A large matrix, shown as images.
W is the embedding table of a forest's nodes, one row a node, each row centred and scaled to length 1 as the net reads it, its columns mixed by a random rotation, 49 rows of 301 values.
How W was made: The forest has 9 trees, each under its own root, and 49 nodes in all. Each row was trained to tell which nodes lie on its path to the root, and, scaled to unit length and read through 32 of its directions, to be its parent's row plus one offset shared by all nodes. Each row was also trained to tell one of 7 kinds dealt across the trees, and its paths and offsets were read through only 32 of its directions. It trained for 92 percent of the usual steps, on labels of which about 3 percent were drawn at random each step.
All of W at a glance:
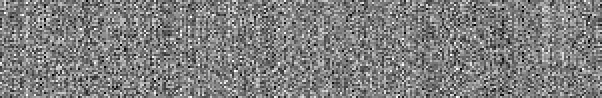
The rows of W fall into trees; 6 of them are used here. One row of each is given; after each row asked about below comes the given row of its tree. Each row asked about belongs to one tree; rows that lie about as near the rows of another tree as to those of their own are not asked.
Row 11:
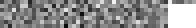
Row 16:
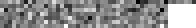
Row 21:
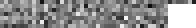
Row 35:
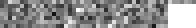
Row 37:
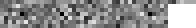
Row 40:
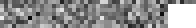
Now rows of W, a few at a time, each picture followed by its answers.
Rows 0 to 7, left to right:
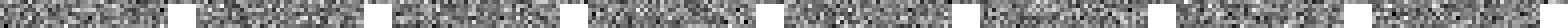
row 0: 16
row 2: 35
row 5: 37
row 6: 35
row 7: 37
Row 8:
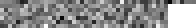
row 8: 16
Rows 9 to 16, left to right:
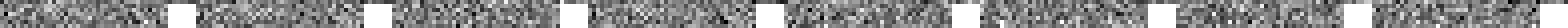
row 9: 21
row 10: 16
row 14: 16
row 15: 37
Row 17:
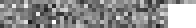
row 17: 37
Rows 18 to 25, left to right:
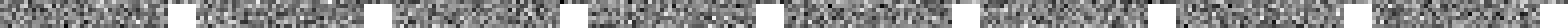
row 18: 11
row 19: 21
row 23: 16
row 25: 35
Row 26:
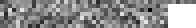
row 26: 37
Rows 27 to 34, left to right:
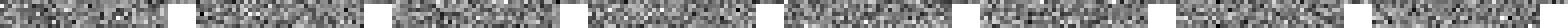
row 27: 37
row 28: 11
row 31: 16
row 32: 21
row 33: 11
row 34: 11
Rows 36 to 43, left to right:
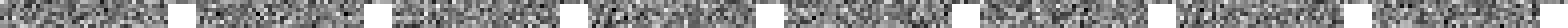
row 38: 21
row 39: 21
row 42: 21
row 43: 40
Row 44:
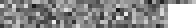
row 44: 37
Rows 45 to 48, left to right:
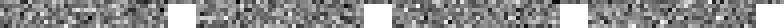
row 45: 16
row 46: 21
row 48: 11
